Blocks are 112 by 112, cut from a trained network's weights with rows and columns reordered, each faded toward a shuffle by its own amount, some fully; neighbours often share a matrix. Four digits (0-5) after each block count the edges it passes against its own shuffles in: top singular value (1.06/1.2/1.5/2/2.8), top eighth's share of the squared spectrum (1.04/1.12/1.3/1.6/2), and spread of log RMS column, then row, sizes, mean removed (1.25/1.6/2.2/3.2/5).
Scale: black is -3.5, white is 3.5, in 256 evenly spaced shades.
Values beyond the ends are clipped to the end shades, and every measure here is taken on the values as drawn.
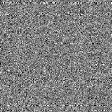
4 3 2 3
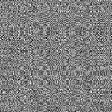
5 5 3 3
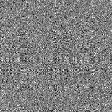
4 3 1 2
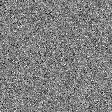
0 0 0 0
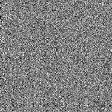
3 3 2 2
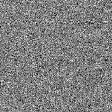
3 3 1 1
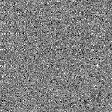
4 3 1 2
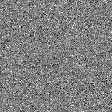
3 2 0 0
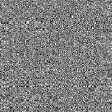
4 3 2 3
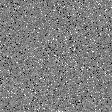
1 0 0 0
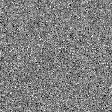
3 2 0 1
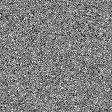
0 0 0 0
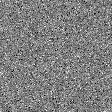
0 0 0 0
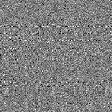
4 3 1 2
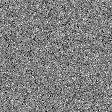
0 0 0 0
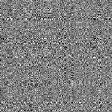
4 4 3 3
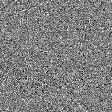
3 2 1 2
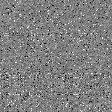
3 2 0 2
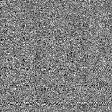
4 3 1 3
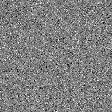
3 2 0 1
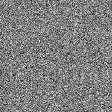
3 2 1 1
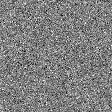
1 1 0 0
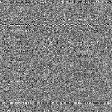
4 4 2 3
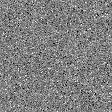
2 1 0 0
